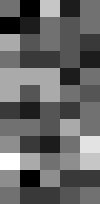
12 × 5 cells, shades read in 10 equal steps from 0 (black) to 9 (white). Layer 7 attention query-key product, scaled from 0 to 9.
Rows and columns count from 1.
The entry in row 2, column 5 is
4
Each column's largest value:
9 6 7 6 8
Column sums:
55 30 47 37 47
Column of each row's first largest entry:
3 3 1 1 1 1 5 4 5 1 1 1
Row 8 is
4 4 3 6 4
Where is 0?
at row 1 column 2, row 2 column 1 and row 11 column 2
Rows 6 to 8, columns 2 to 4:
3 6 4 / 1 3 2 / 4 3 6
